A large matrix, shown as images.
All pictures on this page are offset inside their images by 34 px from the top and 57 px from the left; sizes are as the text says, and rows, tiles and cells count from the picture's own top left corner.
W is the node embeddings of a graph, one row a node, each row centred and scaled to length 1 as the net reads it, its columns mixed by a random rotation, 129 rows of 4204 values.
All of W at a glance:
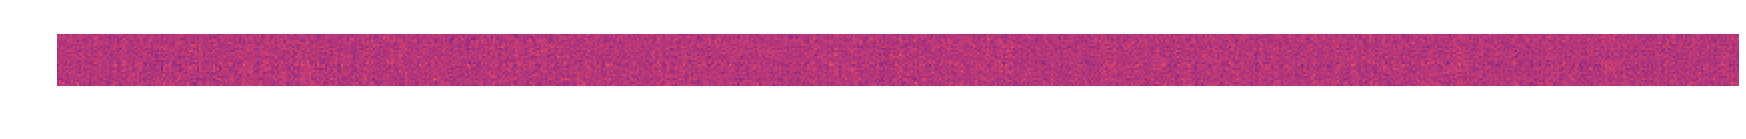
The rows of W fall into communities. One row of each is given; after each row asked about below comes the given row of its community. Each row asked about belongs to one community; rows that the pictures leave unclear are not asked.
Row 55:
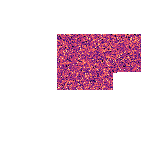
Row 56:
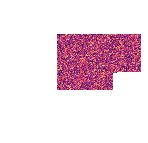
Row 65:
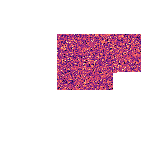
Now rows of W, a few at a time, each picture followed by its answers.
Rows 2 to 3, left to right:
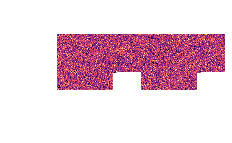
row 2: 56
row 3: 65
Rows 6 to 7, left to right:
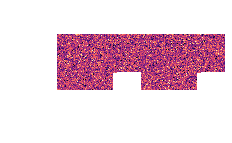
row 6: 56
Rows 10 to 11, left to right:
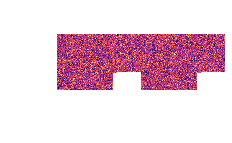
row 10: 65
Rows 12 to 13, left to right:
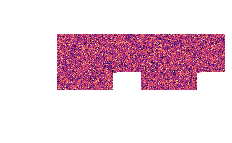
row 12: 55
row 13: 65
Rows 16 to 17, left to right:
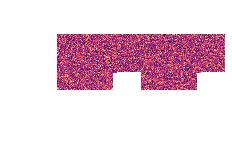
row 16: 55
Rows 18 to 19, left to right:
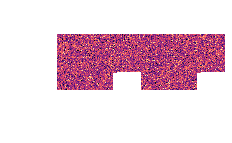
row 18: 55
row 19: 65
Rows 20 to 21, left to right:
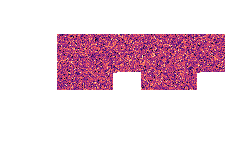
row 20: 65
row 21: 56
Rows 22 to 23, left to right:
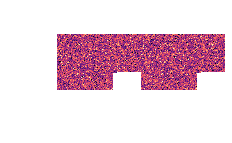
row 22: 55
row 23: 55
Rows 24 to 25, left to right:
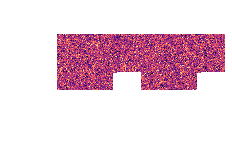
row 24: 56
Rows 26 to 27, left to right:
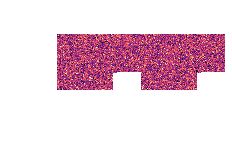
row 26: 55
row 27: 55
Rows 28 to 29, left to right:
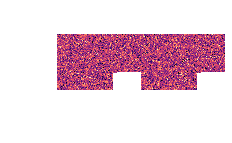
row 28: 55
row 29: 65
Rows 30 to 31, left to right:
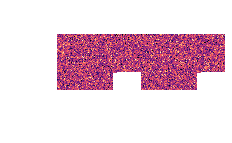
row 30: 55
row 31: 56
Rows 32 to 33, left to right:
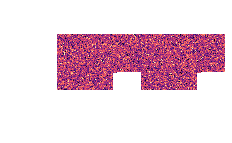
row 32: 55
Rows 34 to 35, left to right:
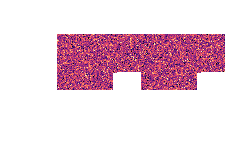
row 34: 55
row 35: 65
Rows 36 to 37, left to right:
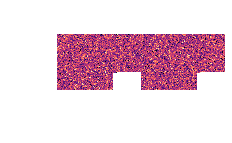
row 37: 65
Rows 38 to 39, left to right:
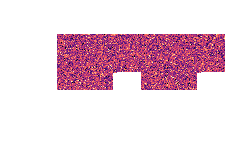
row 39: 55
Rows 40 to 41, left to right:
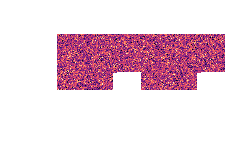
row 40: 56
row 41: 55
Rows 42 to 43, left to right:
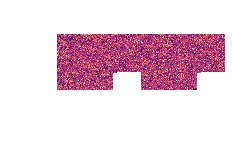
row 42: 55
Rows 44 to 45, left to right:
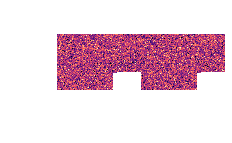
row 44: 55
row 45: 55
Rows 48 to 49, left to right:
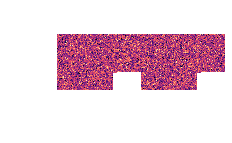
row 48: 65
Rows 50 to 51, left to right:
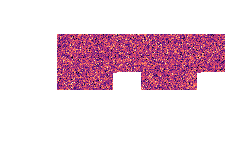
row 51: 55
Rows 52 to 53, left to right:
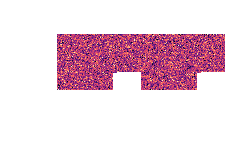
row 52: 56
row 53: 55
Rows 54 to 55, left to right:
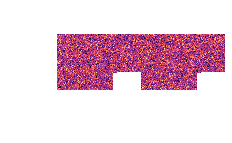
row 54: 56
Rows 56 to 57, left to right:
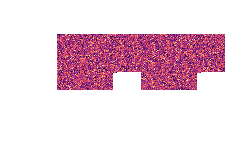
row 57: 56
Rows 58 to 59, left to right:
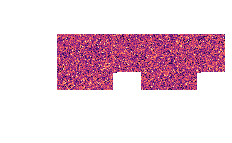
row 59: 56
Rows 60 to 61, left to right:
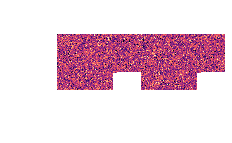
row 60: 56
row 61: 56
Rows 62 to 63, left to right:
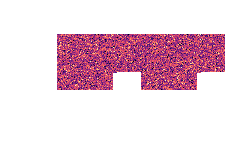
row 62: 55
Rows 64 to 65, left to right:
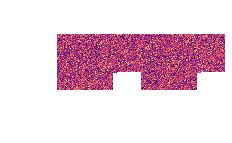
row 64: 65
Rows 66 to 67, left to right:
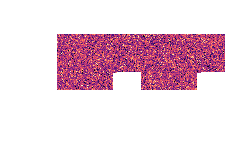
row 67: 55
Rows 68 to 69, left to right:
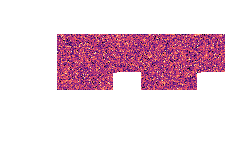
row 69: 56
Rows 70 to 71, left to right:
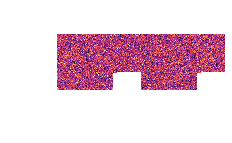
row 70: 56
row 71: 65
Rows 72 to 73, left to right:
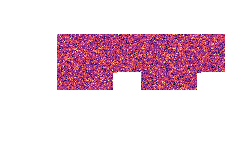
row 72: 65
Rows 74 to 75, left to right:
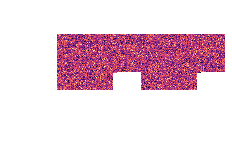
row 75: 56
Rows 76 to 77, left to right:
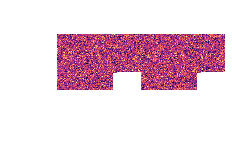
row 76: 56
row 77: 56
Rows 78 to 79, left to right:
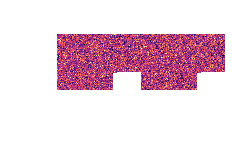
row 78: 56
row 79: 55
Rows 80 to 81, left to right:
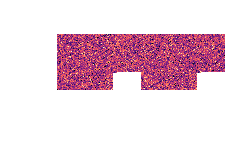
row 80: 55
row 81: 55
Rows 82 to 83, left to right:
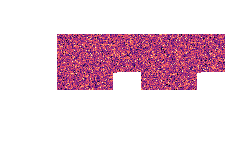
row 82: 55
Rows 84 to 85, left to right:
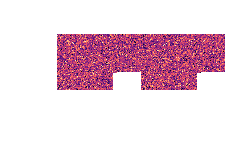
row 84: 56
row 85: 56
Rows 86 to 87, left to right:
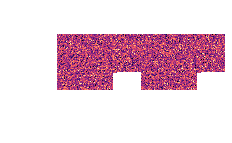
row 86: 65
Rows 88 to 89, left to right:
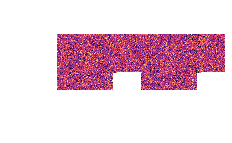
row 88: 55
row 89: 55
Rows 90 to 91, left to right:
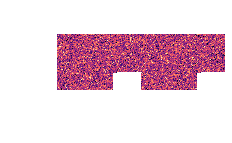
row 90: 55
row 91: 55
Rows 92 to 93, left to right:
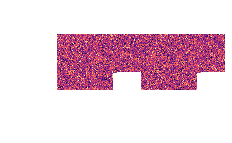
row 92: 56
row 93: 56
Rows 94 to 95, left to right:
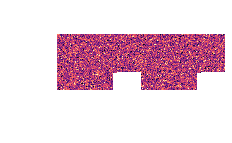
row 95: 56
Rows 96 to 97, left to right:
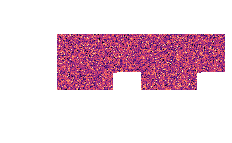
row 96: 55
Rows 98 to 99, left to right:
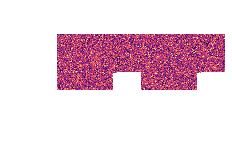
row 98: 56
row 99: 55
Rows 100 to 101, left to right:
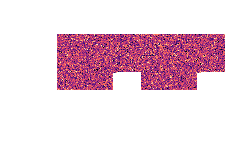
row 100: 56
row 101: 55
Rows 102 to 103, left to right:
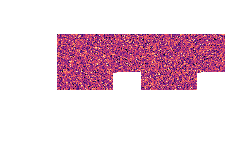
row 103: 56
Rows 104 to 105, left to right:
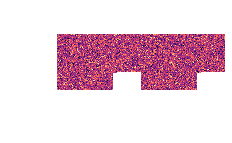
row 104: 65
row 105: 55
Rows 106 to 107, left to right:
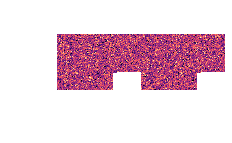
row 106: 55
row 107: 65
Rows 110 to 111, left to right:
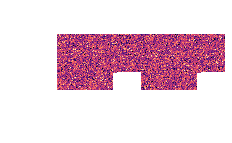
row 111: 56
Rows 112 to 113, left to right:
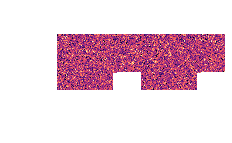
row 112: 56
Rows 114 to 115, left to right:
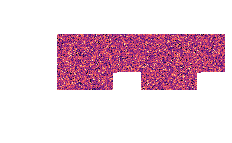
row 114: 56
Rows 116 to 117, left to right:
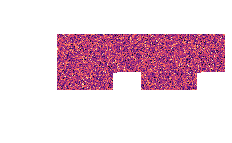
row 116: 55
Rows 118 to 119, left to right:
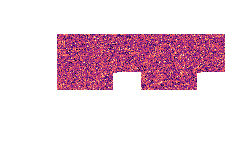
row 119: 56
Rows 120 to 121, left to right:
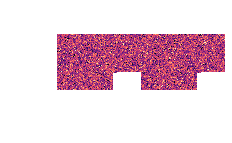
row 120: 65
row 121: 55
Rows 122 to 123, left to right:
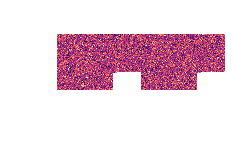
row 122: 55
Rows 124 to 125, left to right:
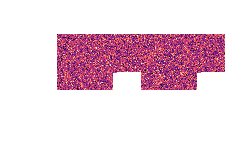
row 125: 56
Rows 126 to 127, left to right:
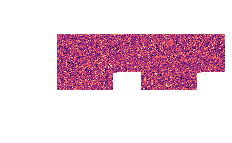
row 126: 65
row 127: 55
